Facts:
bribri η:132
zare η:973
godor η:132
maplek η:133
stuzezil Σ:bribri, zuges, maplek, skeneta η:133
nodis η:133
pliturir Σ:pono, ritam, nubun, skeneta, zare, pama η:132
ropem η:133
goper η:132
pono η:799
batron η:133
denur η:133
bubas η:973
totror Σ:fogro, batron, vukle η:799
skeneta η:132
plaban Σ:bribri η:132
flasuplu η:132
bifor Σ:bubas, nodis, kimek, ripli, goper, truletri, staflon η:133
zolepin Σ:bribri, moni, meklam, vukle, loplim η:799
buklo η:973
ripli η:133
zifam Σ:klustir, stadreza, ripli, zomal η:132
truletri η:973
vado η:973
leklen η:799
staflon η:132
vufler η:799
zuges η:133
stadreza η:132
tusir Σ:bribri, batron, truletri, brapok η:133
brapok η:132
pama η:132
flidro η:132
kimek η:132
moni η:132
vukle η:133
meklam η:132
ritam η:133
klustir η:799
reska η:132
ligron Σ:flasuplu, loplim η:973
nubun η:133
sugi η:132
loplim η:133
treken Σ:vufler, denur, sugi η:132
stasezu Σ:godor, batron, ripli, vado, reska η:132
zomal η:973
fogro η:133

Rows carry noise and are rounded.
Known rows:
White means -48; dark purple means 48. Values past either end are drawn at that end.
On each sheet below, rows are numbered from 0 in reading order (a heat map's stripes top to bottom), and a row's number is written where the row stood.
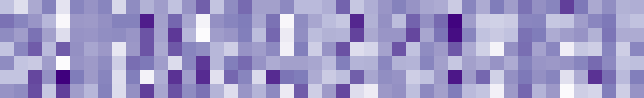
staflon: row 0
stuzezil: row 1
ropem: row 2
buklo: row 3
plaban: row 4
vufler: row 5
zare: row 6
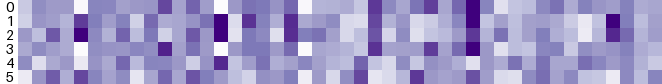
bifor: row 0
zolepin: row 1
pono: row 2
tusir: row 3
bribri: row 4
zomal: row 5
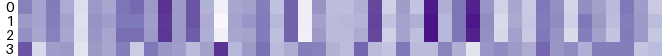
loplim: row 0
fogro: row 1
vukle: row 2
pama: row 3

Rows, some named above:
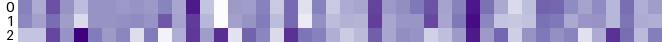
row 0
denur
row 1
ropem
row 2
vufler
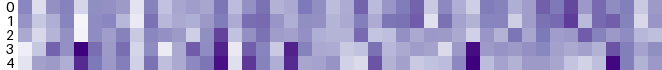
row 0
sugi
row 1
treken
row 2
brapok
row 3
klustir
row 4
totror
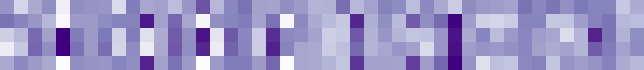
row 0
flidro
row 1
stuzezil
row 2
leklen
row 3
klustir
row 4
tusir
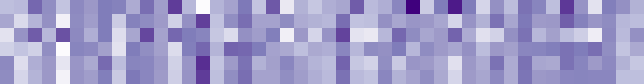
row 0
ripli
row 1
brapok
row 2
truletri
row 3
stasezu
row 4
bribri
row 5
flasuplu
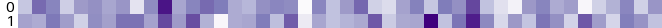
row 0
ligron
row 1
batron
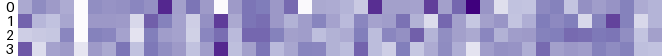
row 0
tusir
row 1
pliturir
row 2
zifam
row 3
skeneta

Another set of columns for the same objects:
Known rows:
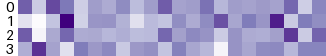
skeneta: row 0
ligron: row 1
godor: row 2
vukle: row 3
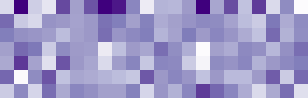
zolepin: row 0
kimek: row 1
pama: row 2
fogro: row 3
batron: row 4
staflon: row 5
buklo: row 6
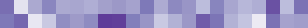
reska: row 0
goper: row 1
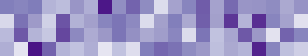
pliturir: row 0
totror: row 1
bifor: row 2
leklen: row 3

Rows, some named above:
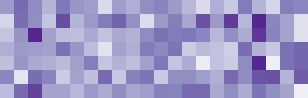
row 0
nodis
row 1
totror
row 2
vufler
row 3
ripli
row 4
loplim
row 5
treken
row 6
pono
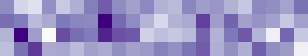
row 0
flasuplu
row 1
plaban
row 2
stuzezil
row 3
pono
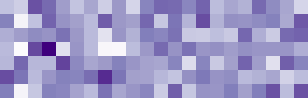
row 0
klustir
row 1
zifam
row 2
ripli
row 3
zare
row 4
bifor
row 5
bribri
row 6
stasezu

